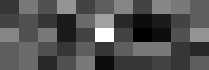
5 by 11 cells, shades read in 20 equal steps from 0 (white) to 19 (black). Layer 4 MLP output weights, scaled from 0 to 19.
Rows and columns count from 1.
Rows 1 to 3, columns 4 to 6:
8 14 12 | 17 11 7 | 17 14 0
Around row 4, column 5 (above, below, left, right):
14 10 15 15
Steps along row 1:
down up down up down down up down up up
